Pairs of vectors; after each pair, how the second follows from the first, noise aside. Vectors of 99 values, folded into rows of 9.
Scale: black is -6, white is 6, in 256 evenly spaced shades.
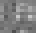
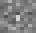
shuffled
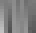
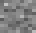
shuffled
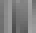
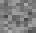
shuffled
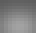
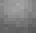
reversed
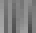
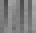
reversed
